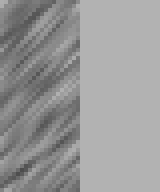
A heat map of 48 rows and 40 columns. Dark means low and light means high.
It is made of 1 by 2 panels. Panel 1,1: middling, slanting up to the right. Panel 1,2: high, flat.
